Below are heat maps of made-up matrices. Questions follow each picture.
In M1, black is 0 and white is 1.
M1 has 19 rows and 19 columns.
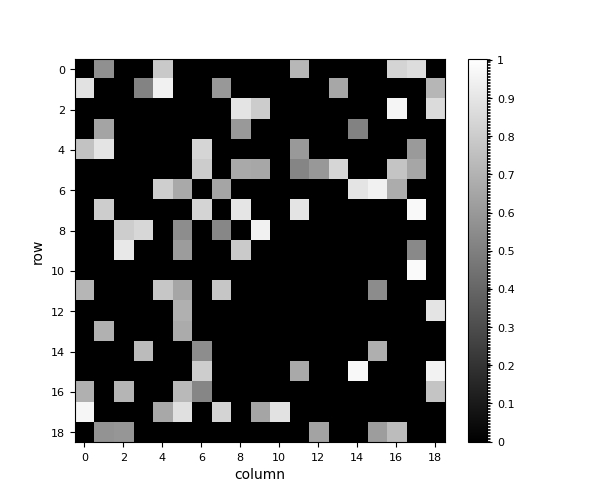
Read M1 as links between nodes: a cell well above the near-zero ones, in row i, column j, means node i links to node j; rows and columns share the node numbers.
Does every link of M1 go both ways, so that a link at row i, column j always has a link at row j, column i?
yes
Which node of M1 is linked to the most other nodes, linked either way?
node 5
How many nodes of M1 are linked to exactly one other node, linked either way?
1
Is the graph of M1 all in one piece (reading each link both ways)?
yes
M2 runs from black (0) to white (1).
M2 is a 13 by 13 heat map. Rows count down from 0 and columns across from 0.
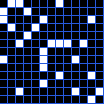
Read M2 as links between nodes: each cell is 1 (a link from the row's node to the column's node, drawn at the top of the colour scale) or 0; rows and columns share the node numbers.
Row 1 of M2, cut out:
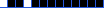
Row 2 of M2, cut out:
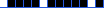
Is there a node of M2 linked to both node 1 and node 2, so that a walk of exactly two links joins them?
yes
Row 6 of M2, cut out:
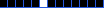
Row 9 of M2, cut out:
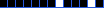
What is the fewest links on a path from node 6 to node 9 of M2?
3
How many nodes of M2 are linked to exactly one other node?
5
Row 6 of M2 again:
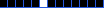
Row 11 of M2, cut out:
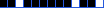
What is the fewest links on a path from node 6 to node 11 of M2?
3
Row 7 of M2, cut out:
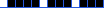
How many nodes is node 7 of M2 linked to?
3
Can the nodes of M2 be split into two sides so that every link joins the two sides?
no
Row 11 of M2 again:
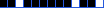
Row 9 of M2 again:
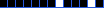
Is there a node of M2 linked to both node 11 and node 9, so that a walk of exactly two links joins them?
no
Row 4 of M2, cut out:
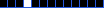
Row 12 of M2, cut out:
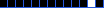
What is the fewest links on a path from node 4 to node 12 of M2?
6
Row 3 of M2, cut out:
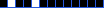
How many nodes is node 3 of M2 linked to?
2
